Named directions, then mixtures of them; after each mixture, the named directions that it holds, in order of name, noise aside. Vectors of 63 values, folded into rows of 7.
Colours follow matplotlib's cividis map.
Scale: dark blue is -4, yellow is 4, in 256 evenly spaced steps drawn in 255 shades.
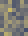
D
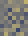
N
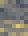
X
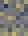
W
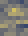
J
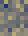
D, W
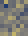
W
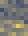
X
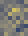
J, N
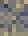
N, W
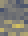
X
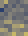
W, X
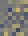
N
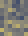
D, X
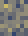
D, W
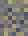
N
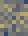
N, W
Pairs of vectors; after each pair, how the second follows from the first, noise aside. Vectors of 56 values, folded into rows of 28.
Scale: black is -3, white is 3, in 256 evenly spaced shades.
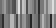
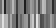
reversed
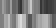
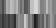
reversed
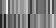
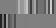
partly zeroed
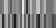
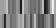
shuffled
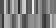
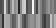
copied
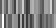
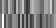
copied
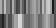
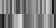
copied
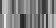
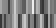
shuffled
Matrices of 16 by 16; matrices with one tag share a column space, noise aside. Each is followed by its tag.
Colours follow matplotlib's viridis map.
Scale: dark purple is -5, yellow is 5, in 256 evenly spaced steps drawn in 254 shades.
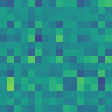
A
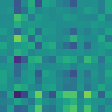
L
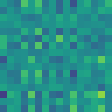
L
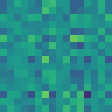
L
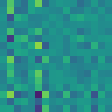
L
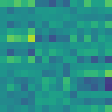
A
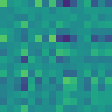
A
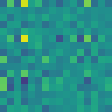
A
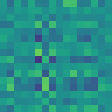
A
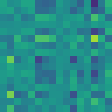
L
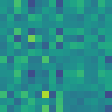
L
